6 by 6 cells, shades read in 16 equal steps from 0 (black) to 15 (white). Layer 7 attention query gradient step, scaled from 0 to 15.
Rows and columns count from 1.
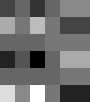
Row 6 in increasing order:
2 2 7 8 13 15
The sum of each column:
41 38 41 39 38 38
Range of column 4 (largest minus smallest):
1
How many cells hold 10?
3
